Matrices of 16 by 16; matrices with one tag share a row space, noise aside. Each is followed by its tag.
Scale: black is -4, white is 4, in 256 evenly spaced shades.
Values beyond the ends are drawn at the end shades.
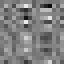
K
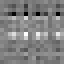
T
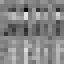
T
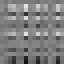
T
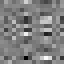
K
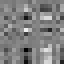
K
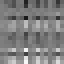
T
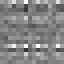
T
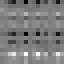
T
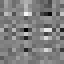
K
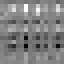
T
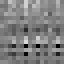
T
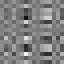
K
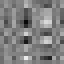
K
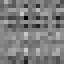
T
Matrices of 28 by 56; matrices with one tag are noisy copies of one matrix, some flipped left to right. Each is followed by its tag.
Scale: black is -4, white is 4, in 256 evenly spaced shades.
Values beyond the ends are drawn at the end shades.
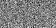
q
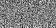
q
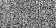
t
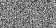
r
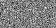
r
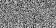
q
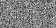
r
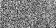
t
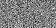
q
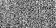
t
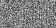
r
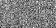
t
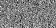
q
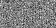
r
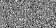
r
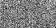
t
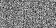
r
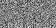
q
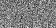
q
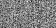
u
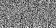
q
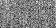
t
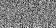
q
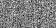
u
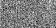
t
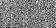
t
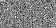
r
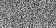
q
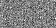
r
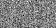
u
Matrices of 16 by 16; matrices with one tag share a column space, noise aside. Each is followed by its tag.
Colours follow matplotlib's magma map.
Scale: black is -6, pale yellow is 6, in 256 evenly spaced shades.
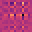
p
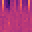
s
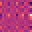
p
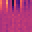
s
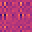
p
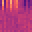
s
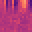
s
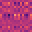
p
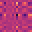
p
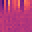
s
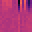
s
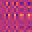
p
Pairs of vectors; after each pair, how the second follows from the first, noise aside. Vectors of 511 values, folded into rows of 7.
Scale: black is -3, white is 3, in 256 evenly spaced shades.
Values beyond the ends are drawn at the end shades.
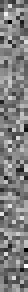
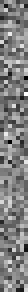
wrapped around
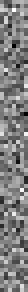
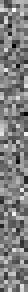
copied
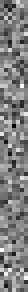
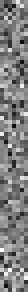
copied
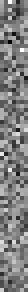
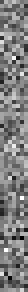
wrapped around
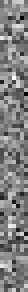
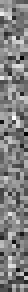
wrapped around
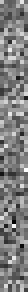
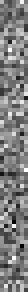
copied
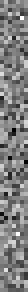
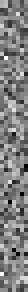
wrapped around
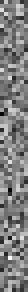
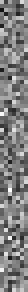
negated
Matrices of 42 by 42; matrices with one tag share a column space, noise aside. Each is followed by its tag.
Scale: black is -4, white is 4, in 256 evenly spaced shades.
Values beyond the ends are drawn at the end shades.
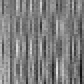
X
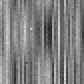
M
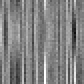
M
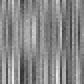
M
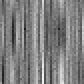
M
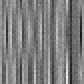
M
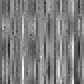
X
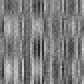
X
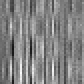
X
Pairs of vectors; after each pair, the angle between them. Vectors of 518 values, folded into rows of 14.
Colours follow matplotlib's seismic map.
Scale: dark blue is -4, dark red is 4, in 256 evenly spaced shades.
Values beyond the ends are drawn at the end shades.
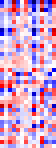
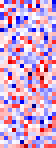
orthogonal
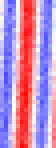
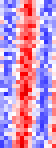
nearly parallel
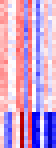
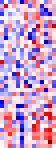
partly opposed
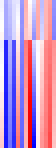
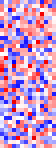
orthogonal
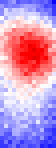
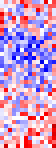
partly opposed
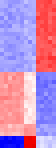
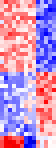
nearly opposite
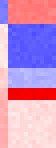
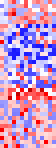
partly aligned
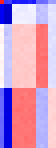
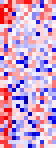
partly opposed
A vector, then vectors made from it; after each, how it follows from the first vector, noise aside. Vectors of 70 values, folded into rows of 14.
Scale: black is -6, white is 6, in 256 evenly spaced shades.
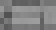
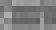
negated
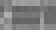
negated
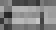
scaled up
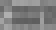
negated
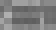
negated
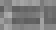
negated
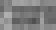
negated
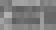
negated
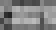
scaled up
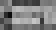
scaled up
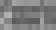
negated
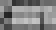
scaled up
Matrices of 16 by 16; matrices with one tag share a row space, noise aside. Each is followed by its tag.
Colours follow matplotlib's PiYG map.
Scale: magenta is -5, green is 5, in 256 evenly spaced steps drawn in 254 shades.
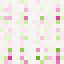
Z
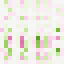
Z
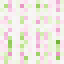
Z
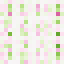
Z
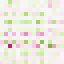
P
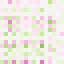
P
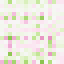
P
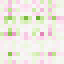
P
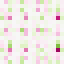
Z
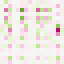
Z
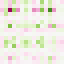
P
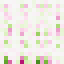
Z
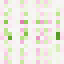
Z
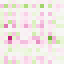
P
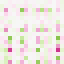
Z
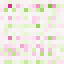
P
